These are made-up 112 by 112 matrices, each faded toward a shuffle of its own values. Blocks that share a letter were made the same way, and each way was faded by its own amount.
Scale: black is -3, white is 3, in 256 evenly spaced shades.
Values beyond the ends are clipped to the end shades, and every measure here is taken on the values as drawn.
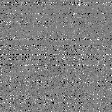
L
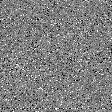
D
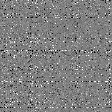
L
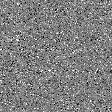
D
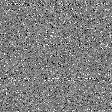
D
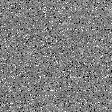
D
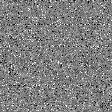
D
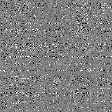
L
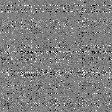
L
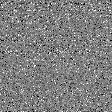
D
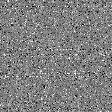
D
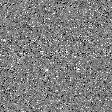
D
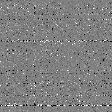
L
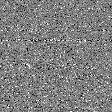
D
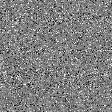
D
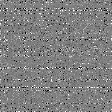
L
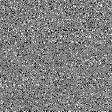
D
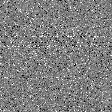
D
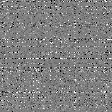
L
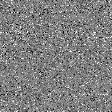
D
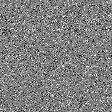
D
